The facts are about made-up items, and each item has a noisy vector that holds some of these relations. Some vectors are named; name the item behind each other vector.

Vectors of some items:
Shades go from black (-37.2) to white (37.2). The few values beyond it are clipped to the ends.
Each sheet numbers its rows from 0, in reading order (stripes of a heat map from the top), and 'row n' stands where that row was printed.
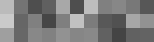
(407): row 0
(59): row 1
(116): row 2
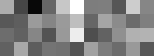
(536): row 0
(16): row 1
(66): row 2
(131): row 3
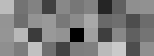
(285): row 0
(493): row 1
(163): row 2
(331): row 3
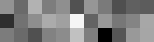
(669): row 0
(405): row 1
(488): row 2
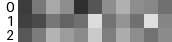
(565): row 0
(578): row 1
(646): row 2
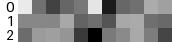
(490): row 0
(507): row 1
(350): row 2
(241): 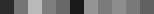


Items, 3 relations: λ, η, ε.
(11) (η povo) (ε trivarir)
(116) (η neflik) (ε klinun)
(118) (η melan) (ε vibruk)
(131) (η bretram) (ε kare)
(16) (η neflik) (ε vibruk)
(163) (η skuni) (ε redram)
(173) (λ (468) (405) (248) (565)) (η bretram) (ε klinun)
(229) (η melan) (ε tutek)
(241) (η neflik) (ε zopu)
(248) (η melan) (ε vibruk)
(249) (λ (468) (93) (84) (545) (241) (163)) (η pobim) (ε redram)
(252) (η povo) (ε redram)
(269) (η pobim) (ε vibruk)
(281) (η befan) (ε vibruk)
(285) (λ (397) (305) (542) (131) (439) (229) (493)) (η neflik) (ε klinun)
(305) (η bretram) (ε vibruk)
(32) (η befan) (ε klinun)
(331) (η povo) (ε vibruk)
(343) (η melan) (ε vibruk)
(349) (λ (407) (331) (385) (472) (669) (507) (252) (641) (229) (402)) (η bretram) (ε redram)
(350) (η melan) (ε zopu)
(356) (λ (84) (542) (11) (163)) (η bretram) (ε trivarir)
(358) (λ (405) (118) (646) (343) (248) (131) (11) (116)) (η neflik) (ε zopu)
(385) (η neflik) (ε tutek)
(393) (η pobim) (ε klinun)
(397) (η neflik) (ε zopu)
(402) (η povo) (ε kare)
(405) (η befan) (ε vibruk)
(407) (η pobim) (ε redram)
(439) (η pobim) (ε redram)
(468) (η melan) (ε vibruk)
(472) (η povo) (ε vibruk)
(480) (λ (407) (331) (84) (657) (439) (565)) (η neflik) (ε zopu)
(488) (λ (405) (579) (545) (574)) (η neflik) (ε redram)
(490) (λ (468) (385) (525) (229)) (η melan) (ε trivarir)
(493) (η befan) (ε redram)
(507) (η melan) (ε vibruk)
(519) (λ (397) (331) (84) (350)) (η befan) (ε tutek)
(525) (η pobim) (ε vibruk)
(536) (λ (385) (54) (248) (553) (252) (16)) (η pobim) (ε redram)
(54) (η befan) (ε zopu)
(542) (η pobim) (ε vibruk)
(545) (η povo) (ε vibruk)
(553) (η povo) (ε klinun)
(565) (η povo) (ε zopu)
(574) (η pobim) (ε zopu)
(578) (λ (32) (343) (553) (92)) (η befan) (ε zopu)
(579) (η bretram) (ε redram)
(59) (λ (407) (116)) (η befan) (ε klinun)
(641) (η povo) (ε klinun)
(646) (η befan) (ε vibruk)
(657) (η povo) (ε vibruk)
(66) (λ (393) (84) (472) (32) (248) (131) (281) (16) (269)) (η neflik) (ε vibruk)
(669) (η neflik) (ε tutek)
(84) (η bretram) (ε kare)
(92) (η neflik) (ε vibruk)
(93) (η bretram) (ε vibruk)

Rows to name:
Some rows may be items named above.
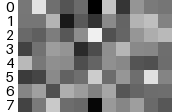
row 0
(84)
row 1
(480)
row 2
(66)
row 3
(565)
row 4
(641)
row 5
(578)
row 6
(579)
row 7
(397)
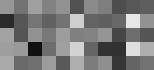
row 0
(669)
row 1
(358)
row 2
(385)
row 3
(173)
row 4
(553)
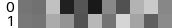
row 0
(480)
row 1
(472)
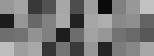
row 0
(249)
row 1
(574)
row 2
(402)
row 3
(519)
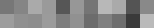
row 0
(657)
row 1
(11)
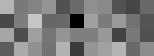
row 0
(641)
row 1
(397)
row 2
(385)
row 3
(542)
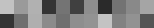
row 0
(519)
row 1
(54)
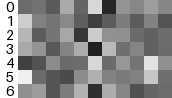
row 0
(248)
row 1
(229)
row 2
(252)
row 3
(439)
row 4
(578)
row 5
(349)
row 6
(393)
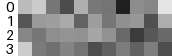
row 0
(356)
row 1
(545)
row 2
(32)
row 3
(229)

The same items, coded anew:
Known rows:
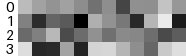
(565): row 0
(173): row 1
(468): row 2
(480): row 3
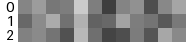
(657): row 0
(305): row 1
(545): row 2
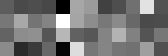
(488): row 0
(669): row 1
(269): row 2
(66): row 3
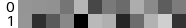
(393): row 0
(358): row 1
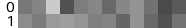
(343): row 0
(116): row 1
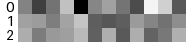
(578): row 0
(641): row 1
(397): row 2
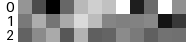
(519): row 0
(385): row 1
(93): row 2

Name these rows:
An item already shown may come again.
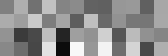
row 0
(252)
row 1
(350)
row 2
(59)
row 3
(349)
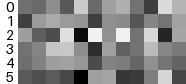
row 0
(84)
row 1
(493)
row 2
(349)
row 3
(54)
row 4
(32)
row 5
(488)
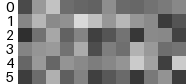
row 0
(579)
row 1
(229)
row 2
(405)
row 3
(393)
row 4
(407)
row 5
(405)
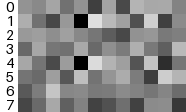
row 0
(574)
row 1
(490)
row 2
(553)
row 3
(439)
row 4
(490)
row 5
(84)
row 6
(131)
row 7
(405)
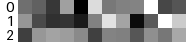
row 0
(536)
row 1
(356)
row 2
(493)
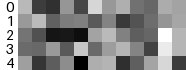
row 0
(285)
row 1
(11)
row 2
(249)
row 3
(84)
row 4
(358)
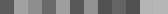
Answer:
(163)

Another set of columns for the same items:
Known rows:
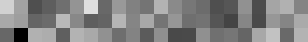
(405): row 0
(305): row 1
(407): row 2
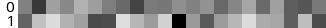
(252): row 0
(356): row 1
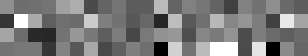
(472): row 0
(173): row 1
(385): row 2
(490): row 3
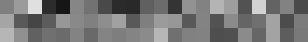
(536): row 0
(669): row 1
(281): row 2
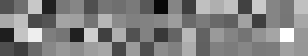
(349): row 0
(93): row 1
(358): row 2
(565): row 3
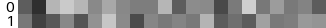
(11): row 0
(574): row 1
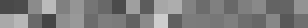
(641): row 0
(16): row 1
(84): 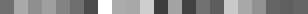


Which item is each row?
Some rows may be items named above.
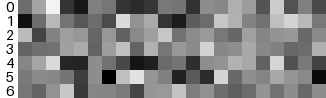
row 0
(536)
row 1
(480)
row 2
(493)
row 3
(350)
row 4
(536)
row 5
(519)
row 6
(393)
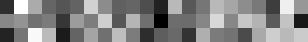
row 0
(173)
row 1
(249)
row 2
(59)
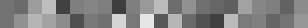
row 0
(393)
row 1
(131)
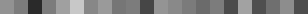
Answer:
(545)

